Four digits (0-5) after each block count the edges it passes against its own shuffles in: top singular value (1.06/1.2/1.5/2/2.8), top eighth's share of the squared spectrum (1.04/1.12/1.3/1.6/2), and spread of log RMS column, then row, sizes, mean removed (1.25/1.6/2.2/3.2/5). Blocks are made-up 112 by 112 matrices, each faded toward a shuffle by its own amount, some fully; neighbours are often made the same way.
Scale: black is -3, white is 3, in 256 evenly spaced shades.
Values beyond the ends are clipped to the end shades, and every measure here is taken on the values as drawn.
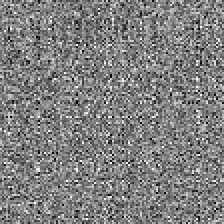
4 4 3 2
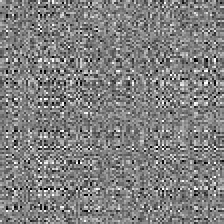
5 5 4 4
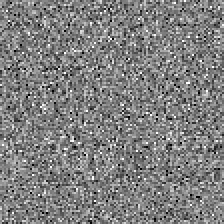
3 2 0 0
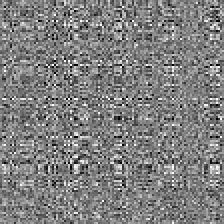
5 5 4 4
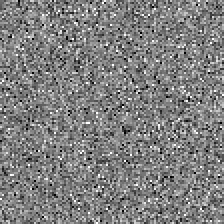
1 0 0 0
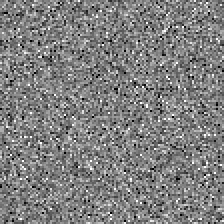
1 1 0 0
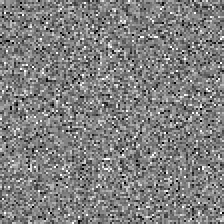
1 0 0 0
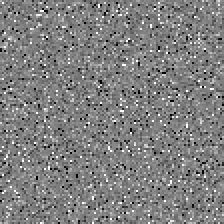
0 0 0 0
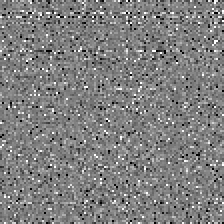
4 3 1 2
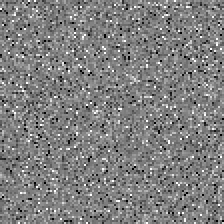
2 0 0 0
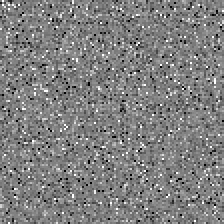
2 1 0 0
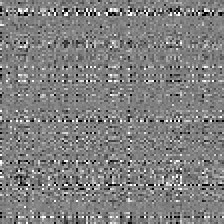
5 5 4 4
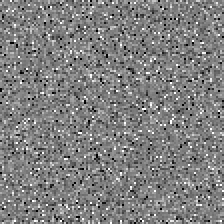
0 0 0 1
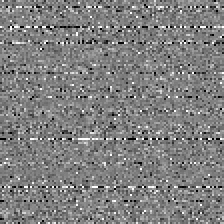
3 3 0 4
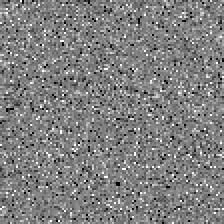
0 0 0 0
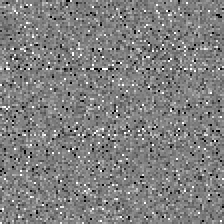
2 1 0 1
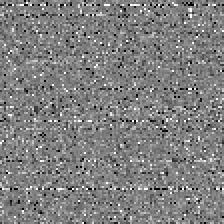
2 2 0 3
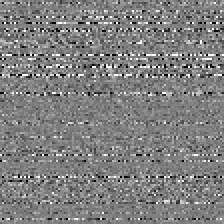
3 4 0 5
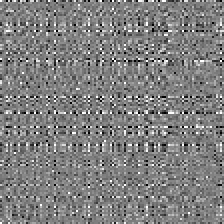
5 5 4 4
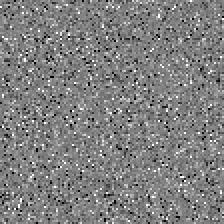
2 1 0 0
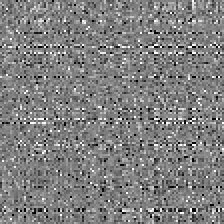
5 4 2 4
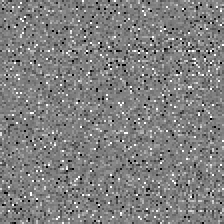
3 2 0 1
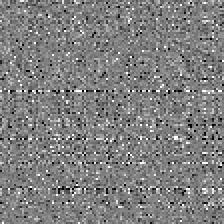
5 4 2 3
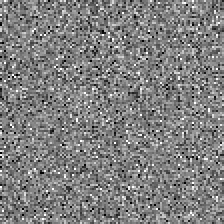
4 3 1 1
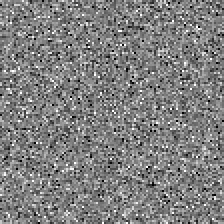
1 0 0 0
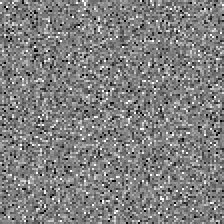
0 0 0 0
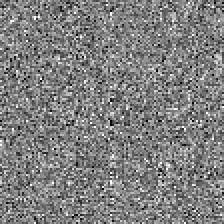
4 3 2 1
